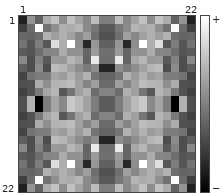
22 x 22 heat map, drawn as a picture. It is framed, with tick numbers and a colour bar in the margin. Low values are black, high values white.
Calmest part: centre. Odd rows or columns: none. Stripes: upright, repeating 2 times. Mirror symmetry: left to right and top to bottom. Seam: none.
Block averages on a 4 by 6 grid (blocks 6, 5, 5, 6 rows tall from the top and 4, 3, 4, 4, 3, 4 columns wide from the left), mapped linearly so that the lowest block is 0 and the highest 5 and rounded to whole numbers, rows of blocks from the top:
1 5 2 2 5 1 | 0 4 2 2 4 0 | 0 4 2 2 4 0 | 1 5 2 2 5 1
